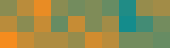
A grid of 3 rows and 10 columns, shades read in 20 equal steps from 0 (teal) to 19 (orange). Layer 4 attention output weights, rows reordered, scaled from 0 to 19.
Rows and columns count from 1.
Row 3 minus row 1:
9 1 -5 3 3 7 7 7 -3 -5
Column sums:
43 39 46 30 34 34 33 9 23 27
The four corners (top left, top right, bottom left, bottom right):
10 12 19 7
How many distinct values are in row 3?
8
